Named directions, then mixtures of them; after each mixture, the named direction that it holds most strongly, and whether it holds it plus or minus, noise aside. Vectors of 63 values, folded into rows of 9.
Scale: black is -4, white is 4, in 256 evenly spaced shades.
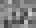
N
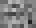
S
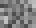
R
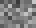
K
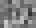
N, minus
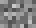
S, minus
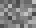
K, plus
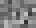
N, minus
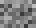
K, minus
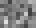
N, minus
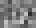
N, minus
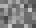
R, minus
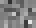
N, minus
